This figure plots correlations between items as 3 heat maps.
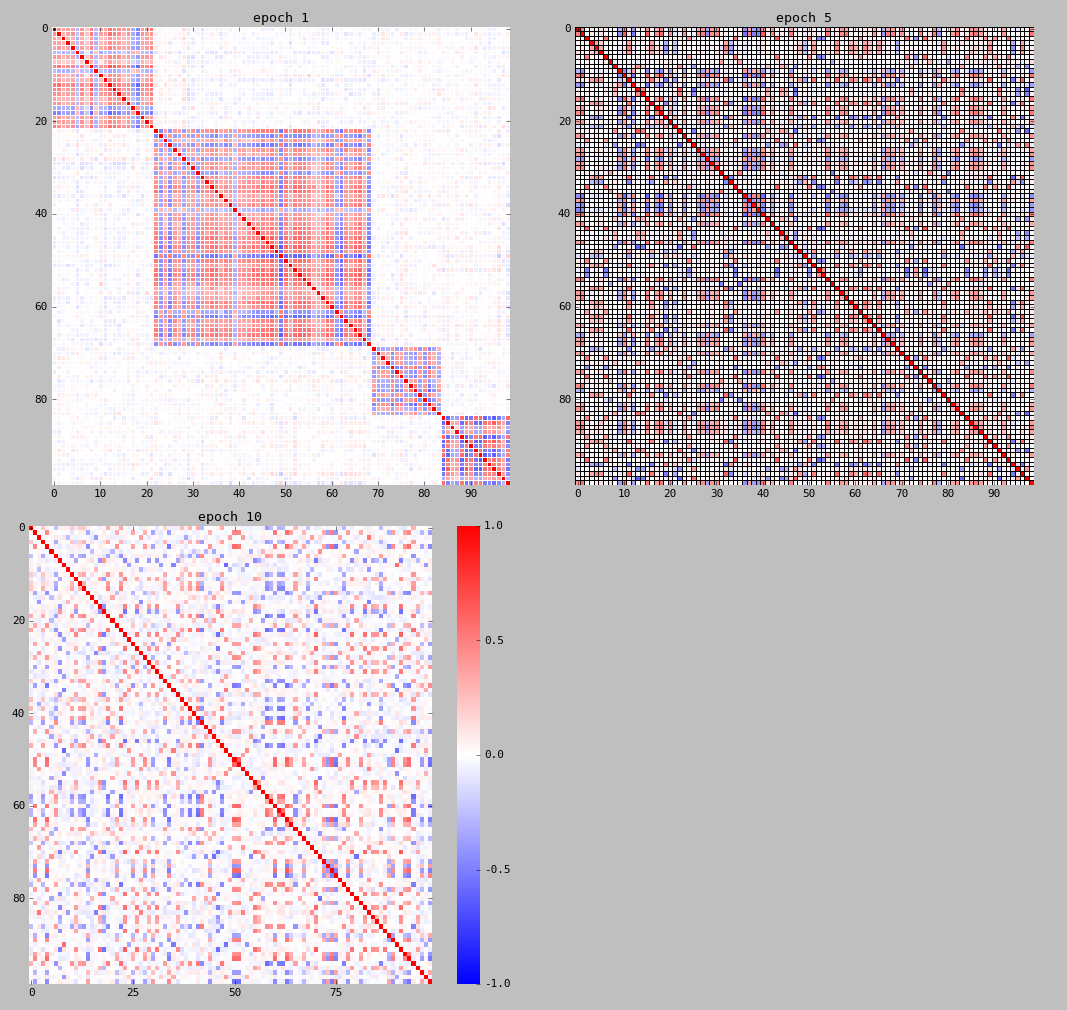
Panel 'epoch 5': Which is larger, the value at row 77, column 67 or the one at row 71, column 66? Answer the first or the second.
the first
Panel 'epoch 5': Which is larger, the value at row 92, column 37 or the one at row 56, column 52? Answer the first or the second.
the first
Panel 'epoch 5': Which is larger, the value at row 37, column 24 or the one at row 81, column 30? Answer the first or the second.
the second
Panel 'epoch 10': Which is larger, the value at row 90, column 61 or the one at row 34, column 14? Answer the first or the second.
the second
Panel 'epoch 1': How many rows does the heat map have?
99
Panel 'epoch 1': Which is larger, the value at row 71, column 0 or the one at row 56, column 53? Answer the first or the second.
the second
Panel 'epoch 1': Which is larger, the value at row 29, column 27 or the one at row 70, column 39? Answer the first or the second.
the first
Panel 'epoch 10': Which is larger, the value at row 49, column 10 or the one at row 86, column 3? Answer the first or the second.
the first
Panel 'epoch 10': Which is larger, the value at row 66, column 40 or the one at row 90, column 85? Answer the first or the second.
the first
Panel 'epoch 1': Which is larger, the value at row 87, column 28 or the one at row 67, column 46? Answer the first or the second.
the second
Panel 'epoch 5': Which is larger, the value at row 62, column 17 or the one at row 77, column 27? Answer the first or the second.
the second
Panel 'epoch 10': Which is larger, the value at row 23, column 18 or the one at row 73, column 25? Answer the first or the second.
the second
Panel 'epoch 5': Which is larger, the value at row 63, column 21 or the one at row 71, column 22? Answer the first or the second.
the second
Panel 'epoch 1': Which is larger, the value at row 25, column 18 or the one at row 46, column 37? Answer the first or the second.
the second
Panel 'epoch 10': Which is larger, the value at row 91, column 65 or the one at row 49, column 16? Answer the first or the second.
the first
